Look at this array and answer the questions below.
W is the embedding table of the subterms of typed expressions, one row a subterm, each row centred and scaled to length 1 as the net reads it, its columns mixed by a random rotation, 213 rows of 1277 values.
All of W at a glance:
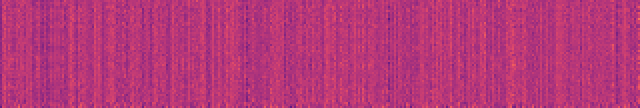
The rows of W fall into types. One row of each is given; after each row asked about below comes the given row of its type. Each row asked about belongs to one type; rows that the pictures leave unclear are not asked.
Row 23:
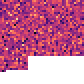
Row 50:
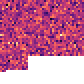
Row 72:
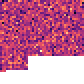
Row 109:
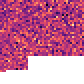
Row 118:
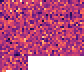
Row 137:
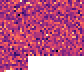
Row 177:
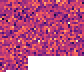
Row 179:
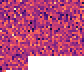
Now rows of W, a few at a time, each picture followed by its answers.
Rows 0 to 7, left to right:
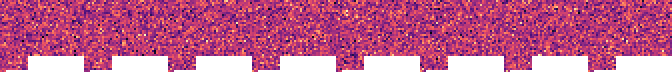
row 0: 72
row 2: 177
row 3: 72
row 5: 177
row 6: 72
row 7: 109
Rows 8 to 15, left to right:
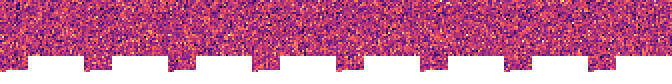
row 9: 72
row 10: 50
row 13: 137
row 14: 177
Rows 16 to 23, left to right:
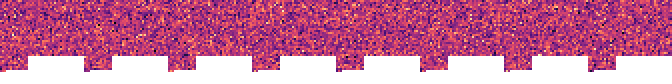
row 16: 179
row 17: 179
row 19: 118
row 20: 23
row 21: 179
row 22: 72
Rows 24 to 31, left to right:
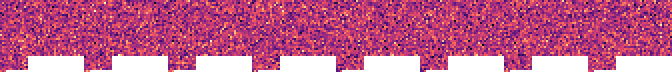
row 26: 72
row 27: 118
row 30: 177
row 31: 109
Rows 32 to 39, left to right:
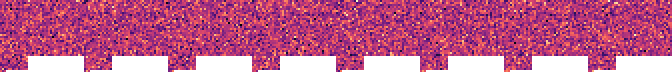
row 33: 118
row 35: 118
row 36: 23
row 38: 118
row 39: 137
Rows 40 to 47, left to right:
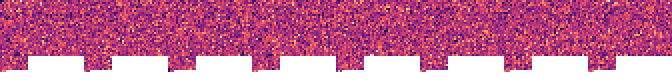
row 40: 118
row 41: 109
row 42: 179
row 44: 72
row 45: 72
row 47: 137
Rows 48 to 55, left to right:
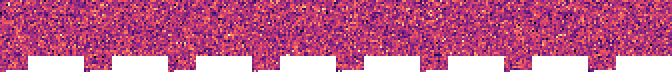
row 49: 23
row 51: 72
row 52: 179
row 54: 179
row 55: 23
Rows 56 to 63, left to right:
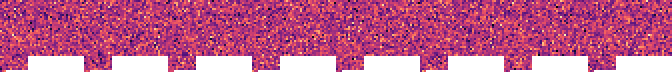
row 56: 179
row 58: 118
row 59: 72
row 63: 177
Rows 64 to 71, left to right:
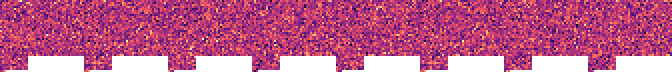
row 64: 137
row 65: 72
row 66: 109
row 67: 23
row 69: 72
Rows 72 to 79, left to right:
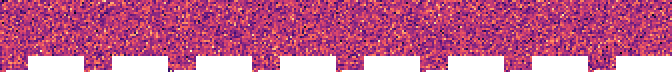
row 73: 137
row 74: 179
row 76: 72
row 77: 118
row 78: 23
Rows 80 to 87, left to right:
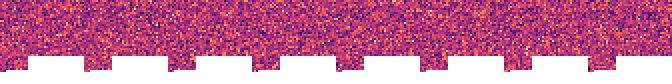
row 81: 109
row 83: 177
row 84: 177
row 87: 179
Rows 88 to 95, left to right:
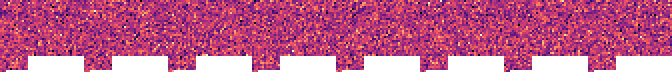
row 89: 118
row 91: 72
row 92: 137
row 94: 177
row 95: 109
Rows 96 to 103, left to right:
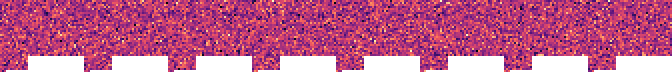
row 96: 50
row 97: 177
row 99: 118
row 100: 109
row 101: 137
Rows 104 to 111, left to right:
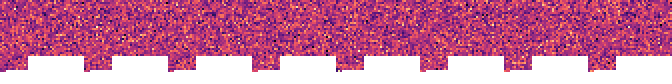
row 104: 179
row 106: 50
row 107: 72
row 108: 179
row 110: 72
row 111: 118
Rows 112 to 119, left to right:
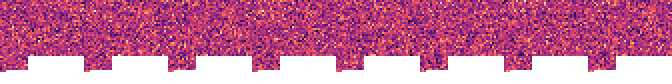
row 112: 179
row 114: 137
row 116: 72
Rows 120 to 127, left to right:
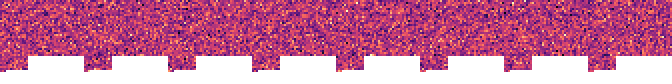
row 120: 50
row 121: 137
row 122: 177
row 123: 50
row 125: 177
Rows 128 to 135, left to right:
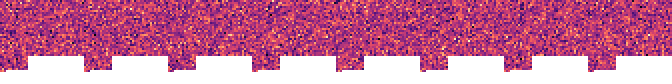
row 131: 137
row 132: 118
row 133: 109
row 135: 50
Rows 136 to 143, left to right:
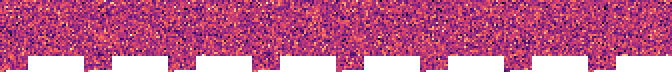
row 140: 118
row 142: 23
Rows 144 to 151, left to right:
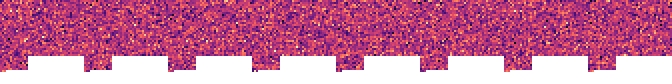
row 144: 118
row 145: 50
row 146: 177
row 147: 179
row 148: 177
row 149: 23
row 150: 118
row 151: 72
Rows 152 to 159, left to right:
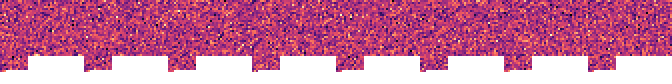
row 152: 72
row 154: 118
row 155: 109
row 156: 179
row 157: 177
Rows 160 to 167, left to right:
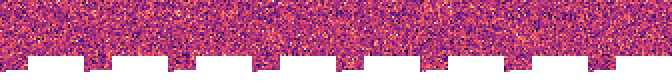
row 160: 177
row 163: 137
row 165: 118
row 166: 179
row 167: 177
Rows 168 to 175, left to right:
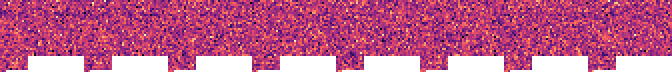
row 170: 118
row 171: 72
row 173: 72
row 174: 118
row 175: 137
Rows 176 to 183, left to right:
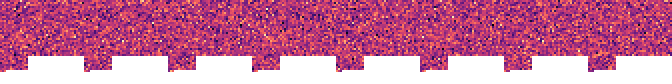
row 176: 137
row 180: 177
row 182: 109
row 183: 177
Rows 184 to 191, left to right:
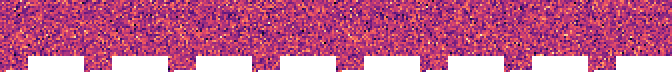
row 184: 137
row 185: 109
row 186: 179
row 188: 179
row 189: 50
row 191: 118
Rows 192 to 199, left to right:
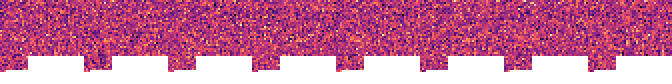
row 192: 109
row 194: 109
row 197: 23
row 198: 137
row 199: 50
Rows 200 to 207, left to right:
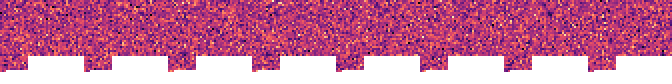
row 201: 109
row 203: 137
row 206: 50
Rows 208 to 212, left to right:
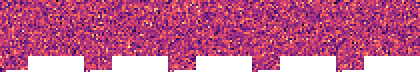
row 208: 179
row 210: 118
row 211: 177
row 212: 109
